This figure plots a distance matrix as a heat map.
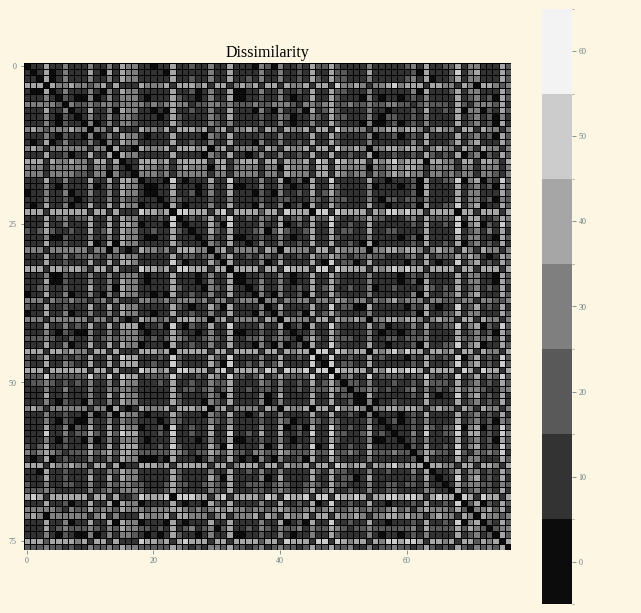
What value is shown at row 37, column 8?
20
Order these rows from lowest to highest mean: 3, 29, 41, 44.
44, 41, 29, 3
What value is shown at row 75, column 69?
40
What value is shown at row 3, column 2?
40
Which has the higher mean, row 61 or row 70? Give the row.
70
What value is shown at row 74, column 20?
10
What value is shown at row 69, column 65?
10
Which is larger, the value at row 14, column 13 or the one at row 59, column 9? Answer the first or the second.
the first
